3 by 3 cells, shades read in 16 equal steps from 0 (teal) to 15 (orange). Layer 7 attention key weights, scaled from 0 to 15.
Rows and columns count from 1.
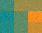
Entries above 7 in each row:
2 1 1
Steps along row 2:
up up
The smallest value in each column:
0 5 9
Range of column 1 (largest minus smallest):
3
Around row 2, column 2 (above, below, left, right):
9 5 0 15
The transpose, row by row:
3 0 1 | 9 5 5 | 9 15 12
